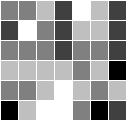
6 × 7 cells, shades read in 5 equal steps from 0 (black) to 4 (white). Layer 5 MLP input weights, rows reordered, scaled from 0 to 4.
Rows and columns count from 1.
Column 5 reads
4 3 2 2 3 2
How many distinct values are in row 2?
4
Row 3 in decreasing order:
2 2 2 2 2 1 1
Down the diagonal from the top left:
2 4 2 3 3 0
